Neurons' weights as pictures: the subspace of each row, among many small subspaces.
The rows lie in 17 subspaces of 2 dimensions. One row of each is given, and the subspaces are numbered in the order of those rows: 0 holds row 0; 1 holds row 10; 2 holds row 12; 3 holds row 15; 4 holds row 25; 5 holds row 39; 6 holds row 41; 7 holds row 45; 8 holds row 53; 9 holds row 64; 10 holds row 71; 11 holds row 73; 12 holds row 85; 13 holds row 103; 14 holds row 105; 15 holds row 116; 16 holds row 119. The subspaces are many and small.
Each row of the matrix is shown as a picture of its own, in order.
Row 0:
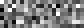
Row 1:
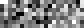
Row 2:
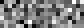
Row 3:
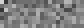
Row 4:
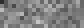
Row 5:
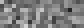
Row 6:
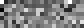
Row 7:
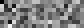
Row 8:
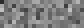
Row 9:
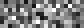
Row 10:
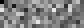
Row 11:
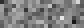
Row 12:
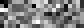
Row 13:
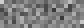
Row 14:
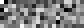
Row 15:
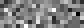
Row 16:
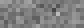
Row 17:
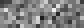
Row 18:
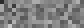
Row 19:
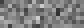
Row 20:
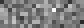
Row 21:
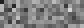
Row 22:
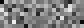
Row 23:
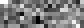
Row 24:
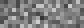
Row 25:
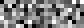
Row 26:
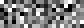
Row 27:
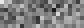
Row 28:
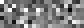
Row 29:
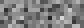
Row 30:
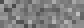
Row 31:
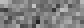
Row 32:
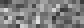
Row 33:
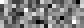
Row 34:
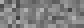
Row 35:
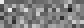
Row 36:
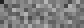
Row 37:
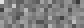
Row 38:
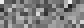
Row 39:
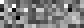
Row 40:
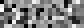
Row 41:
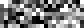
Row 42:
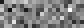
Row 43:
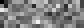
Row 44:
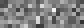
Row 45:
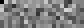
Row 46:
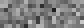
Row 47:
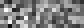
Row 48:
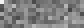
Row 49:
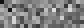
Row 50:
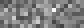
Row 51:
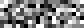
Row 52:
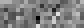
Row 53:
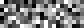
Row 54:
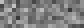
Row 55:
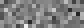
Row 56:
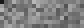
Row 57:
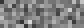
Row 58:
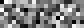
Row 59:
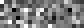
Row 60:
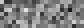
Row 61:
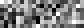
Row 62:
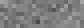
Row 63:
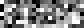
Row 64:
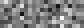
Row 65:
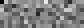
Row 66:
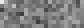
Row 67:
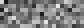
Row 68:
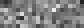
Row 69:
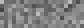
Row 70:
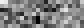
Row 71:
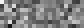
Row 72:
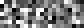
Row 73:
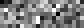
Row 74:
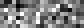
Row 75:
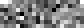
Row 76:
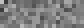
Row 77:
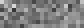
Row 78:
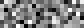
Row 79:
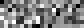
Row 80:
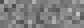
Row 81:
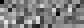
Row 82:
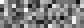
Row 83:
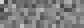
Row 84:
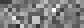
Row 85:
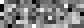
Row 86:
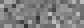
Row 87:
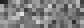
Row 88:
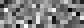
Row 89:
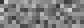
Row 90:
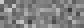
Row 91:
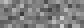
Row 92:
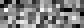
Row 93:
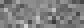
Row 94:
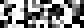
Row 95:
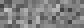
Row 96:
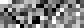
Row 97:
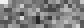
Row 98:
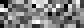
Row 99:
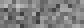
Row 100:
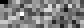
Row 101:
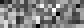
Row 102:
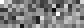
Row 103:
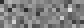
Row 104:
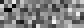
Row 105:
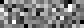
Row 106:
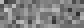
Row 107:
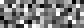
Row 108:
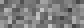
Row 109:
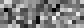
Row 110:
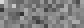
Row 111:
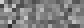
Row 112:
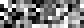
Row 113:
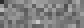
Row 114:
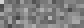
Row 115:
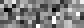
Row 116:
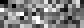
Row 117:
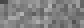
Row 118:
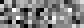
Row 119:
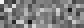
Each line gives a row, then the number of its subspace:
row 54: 5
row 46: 3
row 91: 9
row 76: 7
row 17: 11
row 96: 13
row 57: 4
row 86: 4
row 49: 13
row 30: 16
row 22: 14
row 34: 5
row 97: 6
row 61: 0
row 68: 10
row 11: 6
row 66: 15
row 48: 12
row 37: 15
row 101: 0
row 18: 10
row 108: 15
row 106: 16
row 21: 5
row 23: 6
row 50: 14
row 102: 11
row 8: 1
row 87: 9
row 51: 3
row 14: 7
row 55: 3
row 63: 12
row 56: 12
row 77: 5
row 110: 15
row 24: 7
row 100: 9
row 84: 13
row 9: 8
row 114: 12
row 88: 3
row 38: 8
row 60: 13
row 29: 6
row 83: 7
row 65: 7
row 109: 11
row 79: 16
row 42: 13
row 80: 16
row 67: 8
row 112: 12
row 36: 7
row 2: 4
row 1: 9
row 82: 9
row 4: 15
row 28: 11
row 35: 13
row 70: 15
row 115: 0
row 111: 10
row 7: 10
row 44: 3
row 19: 4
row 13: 14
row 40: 1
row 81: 16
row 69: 8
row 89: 8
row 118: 2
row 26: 14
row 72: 2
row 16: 0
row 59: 2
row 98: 2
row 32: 1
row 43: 2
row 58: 14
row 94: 6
